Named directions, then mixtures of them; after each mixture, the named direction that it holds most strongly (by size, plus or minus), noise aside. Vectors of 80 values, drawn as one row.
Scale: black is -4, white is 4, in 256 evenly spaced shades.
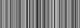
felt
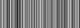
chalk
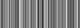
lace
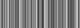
lace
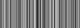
felt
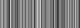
chalk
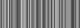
felt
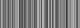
lace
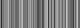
lace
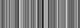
lace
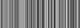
lace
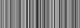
felt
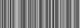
chalk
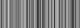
felt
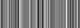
lace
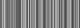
felt
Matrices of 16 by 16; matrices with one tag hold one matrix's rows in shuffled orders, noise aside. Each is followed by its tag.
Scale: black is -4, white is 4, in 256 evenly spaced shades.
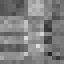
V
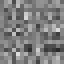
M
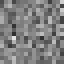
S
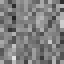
S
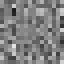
S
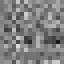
M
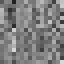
S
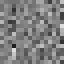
S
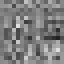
M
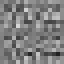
M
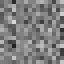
S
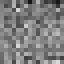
M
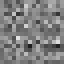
M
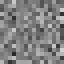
S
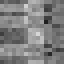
V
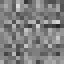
M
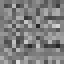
M
